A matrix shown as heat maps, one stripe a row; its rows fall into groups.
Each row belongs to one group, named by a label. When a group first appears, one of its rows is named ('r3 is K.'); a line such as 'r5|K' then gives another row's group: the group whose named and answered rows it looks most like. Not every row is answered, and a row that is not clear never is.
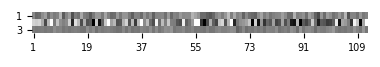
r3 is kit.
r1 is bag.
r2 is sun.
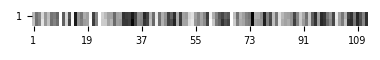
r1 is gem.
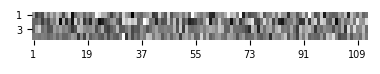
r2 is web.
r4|kit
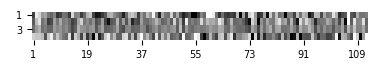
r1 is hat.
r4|sun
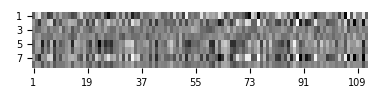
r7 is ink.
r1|kit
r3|bag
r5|web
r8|web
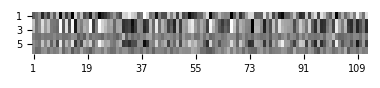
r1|web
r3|gem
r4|kit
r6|bag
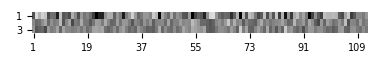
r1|hat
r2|bag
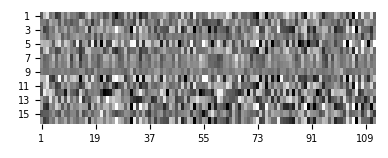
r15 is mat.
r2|mat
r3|ink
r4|ink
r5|sun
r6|kit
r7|bag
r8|bag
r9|kit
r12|hat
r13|gem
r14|ink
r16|ink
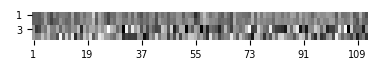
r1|mat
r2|mat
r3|ink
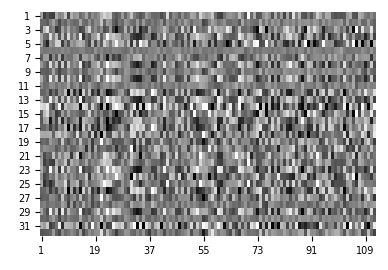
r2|mat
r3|kit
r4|gem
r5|ink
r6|kit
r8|gem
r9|mat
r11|bag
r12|web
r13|gem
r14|sun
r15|kit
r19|mat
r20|kit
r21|bag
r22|bag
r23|gem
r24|ink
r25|bag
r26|web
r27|mat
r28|web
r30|mat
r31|sun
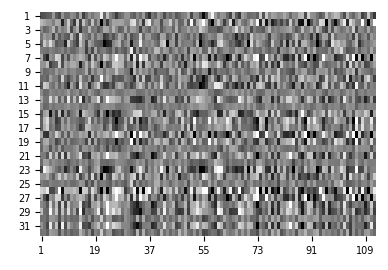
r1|mat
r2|sun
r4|hat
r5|hat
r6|kit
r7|ink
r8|sun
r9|ink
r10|mat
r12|bag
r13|gem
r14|bag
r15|web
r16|kit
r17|kit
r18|ink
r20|web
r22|hat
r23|hat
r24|sun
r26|sun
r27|ink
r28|gem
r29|gem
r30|mat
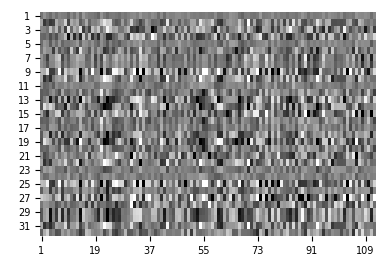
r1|web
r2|bag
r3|gem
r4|web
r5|web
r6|hat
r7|ink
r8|ink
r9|sun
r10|bag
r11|bag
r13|web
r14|hat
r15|ink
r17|mat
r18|web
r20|mat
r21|ink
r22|bag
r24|bag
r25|sun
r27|sun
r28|kit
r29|web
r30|web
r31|bag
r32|kit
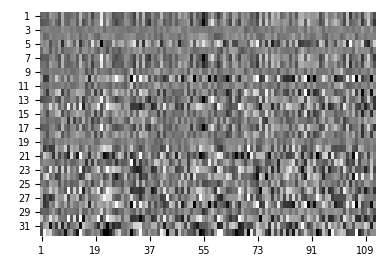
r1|mat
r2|mat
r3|kit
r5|sun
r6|web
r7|mat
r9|kit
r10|ink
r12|ink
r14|gem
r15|ink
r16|web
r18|ink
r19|bag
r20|bag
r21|hat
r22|kit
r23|gem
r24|kit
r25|mat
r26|gem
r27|bag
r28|ink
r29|mat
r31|web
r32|hat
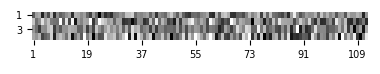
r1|web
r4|sun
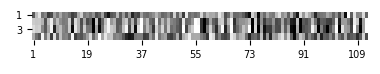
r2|sun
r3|sun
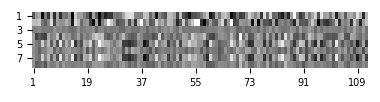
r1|web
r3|kit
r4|bag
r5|gem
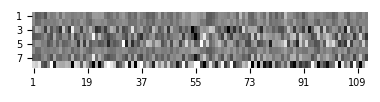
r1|bag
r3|hat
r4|mat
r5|kit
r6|bag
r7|mat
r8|sun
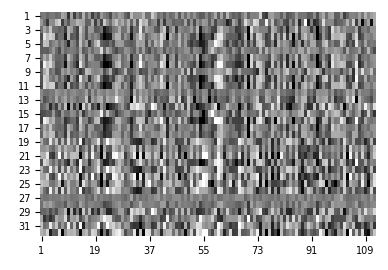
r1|web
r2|ink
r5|hat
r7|hat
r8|hat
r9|kit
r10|hat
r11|hat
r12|ink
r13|ink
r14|web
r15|mat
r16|hat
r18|hat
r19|gem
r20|sun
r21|sun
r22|hat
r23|gem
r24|sun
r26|gem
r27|kit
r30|bag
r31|gem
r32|sun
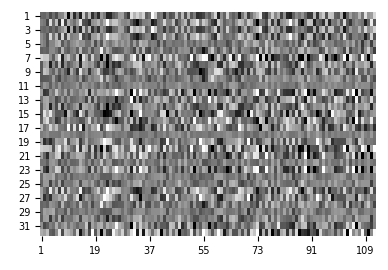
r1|web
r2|gem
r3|web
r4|gem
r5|ink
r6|mat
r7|sun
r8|web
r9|hat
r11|web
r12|ink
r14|web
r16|kit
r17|gem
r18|kit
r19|bag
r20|sun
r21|ink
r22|mat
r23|ink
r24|hat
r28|mat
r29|hat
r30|web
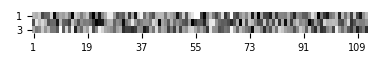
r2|hat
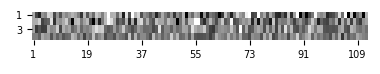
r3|bag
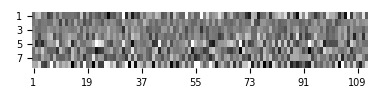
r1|kit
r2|web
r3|ink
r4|ink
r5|bag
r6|hat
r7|mat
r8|sun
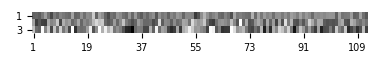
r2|bag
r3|gem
